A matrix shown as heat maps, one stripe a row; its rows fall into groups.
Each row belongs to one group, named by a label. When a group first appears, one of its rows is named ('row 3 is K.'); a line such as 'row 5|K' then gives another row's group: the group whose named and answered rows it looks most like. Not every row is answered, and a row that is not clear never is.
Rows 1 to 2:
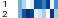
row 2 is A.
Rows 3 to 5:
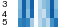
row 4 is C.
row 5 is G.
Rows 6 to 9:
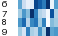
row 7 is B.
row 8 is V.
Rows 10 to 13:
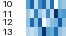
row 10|V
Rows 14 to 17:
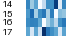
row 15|V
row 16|G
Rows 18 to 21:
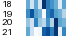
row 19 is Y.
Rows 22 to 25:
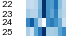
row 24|Y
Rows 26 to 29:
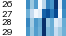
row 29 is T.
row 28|T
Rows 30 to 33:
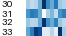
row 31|G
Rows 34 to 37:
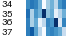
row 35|T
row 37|Y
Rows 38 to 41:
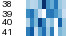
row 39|Y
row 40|B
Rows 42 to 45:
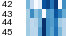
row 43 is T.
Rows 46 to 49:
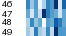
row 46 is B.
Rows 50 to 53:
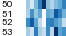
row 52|Y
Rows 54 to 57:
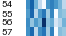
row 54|Y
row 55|V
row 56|T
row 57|V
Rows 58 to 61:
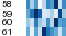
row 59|A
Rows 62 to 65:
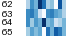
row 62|B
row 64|T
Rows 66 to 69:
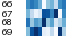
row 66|G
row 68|T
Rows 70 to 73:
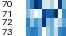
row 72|T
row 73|G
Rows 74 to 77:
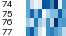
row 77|Y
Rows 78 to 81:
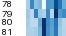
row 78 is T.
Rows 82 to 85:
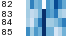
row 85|T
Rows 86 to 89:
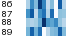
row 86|B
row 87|V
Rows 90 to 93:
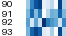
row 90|A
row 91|C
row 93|A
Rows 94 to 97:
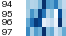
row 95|B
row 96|A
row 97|T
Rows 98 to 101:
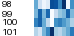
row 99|C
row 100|Y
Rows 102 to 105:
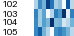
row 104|T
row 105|Y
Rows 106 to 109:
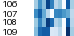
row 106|B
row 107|Y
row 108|B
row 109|A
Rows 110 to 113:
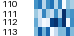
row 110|V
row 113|C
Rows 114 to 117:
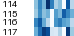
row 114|B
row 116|Y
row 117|A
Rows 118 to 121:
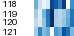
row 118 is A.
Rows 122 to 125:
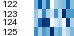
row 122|C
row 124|A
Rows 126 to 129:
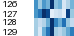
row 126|T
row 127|A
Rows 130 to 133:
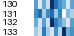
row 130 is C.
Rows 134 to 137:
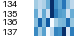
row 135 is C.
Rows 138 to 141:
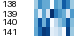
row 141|A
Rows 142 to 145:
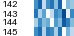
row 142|V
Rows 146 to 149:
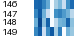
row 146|G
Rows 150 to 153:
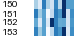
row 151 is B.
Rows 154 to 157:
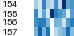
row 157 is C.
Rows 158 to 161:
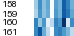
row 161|Y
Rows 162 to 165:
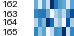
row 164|B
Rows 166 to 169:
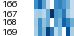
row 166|Y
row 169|B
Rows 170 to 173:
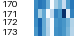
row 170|G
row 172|Y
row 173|Y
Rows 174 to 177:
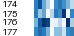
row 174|Y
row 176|A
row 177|G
